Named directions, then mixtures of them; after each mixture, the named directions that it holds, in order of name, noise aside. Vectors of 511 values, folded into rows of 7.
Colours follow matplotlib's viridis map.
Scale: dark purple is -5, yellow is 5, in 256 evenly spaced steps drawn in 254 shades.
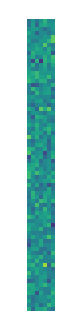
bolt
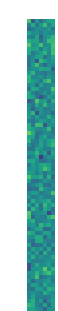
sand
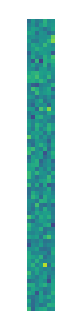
bolt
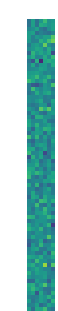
bolt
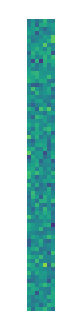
bolt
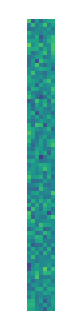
sand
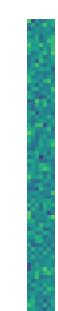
sand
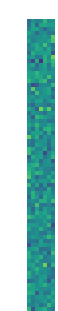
bolt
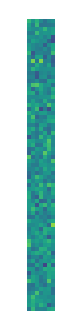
bolt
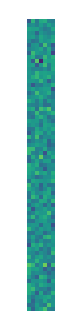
bolt, sand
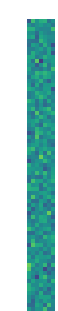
bolt, sand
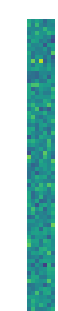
bolt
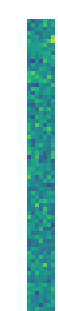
bolt, sand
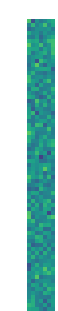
sand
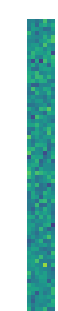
bolt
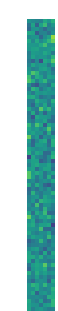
bolt, sand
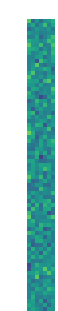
sand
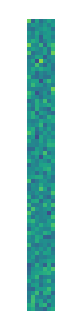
bolt, sand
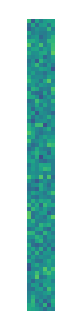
sand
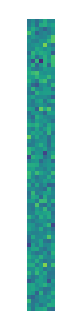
bolt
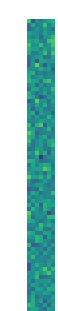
sand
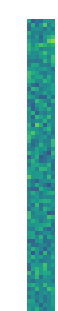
bolt, sand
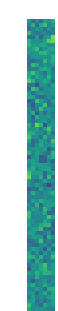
bolt, sand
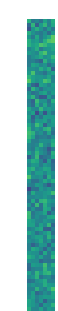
bolt, sand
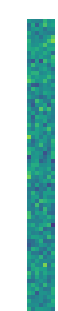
bolt, sand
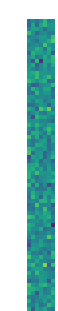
bolt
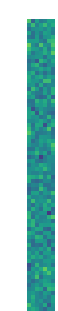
sand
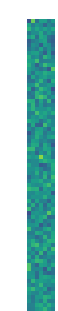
sand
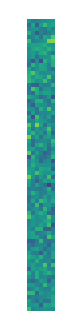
bolt, sand
